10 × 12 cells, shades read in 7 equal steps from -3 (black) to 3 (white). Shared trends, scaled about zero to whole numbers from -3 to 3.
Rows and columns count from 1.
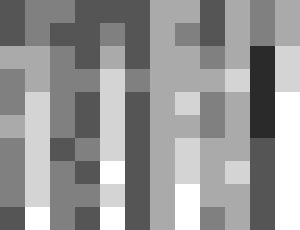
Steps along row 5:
up down down up down up up down up down up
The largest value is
3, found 11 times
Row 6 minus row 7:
1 0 1 -1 0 0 0 -1 -1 0 -1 0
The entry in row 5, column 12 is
3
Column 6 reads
-1 -1 -1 0 -1 -1 -1 -1 -1 -1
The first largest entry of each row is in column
7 7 12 5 12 12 12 5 8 2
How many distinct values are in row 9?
5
